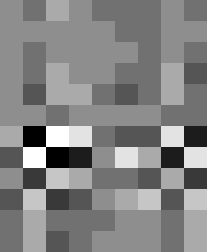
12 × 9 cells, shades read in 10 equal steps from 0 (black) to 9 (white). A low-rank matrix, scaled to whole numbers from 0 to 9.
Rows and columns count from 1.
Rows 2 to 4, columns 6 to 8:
4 4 5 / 5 4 5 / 4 4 6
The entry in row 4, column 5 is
5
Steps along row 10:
up down up up up up down up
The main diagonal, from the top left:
5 5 5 5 4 5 3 1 2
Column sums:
55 55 57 57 55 56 54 57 54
